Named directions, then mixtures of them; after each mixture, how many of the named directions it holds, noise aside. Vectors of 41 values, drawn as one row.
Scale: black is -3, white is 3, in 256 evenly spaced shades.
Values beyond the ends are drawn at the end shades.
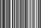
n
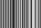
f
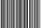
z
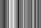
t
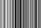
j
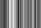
one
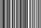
two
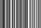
two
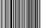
one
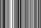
three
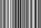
three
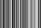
two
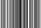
two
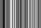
three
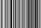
one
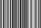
three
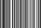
one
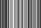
three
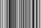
two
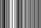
three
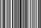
two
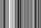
two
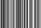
three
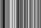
three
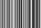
one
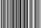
three
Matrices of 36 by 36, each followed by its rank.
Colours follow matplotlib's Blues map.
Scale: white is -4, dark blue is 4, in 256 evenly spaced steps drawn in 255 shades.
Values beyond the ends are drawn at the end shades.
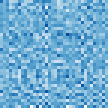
five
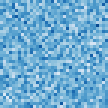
full rank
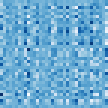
three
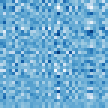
three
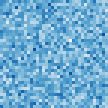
full rank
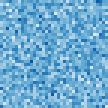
full rank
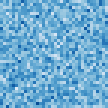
full rank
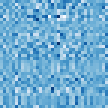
five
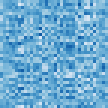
five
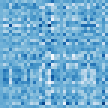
three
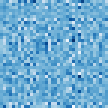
five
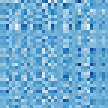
three
